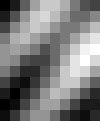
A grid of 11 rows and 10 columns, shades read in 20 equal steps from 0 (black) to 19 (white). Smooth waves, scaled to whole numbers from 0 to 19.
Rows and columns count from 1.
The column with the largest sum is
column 7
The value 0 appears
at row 1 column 1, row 9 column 2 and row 10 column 1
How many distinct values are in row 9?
8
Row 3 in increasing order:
5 9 9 10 11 11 13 14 14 15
